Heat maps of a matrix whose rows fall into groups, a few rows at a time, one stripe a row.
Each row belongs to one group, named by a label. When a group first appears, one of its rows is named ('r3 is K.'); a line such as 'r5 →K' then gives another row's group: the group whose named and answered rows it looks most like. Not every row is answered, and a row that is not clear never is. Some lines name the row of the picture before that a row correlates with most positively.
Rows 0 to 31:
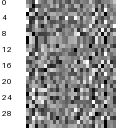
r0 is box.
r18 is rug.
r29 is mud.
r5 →rug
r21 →mud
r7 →mud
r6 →box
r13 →rug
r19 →box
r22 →mud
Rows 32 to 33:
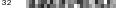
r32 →box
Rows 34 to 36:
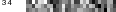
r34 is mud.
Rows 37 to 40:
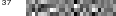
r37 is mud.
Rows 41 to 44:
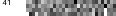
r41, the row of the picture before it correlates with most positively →37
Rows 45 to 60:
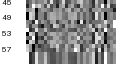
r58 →rug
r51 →box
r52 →rug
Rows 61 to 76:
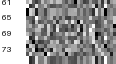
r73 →box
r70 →rug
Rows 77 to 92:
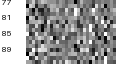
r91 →rug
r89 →mud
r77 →mud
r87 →box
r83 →box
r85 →rug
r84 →box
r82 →mud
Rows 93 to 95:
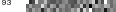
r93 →rug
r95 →box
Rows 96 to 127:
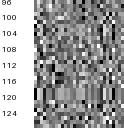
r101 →rug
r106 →mud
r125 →box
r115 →rug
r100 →mud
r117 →box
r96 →mud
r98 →mud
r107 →box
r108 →rug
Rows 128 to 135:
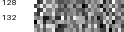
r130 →rug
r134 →mud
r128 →rug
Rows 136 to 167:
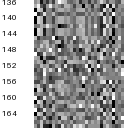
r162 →box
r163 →rug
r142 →mud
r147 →mud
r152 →box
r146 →box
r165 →box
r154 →box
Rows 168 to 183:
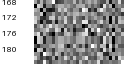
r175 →box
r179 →mud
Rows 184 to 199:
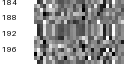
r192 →rug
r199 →rug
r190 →rug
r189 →box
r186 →mud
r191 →rug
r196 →mud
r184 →rug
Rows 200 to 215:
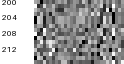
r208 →rug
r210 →mud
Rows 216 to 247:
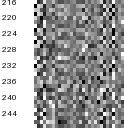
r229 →box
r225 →rug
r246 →mud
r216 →rug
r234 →rug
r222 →rug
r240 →box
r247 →rug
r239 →rug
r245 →rug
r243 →rug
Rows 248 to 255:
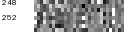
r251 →rug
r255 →mud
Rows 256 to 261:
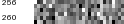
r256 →rug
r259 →box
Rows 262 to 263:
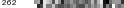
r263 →rug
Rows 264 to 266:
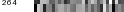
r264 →mud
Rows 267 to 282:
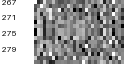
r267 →rug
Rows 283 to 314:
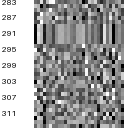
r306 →box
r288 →mud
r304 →box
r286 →mud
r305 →rug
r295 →rug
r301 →box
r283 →mud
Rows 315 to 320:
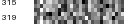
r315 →mud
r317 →mud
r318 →box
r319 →box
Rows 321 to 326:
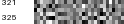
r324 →mud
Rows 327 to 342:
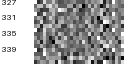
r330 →rug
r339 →rug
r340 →box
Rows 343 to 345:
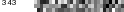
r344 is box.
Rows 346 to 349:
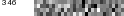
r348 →box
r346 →mud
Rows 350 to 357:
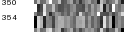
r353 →box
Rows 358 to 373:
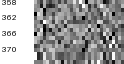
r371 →rug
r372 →rug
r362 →mud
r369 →mud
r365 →box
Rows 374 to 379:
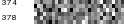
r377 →rug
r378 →box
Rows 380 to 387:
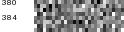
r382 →box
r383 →rug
